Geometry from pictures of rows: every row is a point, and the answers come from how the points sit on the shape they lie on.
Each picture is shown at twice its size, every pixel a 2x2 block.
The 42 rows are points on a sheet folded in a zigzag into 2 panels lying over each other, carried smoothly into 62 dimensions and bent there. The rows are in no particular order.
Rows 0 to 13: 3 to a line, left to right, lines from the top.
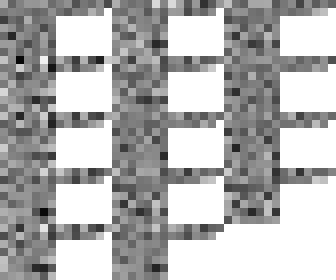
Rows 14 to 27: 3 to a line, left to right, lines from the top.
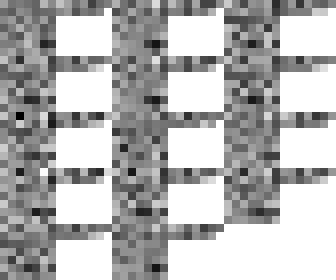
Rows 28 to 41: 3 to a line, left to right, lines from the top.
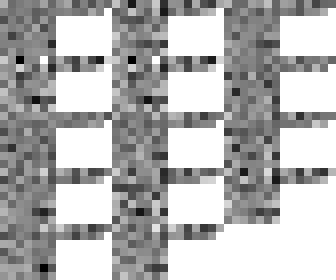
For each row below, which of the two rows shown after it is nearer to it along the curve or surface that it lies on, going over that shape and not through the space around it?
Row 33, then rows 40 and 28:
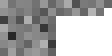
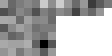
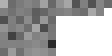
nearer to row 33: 28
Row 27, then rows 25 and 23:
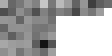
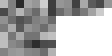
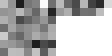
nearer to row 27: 25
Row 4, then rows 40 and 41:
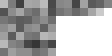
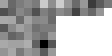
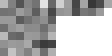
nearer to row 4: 40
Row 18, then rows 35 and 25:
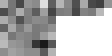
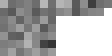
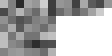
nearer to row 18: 25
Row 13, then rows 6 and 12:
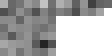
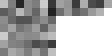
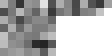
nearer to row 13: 12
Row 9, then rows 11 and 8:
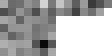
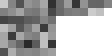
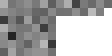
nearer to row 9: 11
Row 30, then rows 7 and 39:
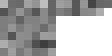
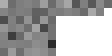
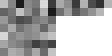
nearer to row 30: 39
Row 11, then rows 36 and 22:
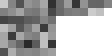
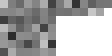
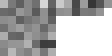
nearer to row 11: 36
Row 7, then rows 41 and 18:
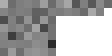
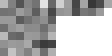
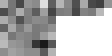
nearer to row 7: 41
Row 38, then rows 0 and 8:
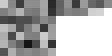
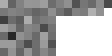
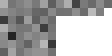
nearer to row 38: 8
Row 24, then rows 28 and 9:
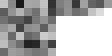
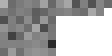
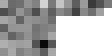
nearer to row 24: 9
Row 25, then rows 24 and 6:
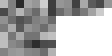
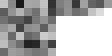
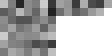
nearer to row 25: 24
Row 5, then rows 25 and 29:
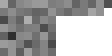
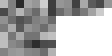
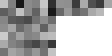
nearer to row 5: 25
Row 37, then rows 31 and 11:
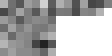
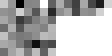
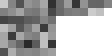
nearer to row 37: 31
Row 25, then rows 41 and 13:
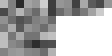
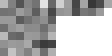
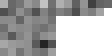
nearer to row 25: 13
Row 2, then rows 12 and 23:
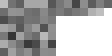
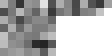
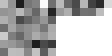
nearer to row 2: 12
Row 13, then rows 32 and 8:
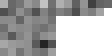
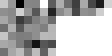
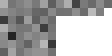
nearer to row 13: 32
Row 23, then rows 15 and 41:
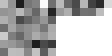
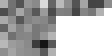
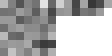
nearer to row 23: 41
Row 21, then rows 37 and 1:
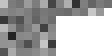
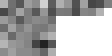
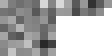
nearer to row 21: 1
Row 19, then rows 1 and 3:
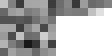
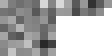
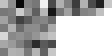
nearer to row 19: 3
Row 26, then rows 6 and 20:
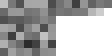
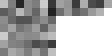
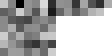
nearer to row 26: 20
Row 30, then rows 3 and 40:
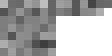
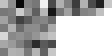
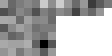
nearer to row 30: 40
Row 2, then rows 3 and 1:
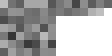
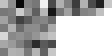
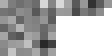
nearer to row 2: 3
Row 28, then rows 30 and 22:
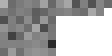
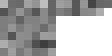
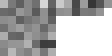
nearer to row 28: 22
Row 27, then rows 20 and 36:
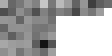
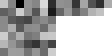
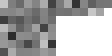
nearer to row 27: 20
